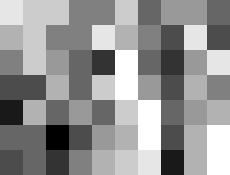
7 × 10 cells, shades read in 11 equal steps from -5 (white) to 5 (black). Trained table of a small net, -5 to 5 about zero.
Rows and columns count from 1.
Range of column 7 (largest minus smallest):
6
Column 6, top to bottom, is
-3 -2 -5 -5 -3 -2 -3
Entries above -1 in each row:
4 5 5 5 4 5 5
